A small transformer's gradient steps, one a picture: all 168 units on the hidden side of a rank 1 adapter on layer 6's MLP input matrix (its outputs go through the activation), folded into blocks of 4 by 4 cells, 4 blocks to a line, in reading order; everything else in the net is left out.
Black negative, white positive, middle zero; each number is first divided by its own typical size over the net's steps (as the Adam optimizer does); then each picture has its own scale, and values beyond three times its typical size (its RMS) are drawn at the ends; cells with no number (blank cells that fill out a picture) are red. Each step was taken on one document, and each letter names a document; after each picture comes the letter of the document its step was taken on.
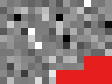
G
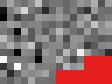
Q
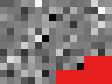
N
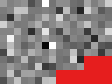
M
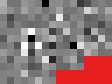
G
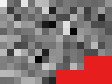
Q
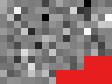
G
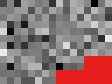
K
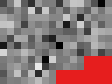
K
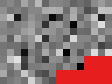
N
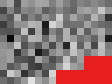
Q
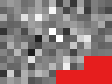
K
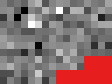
N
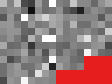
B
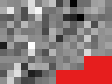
K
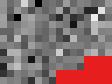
N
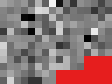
B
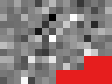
B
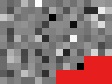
N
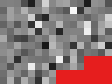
M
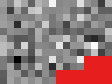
K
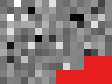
B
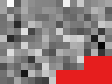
Q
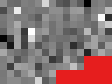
G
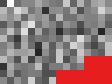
Q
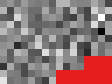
Q
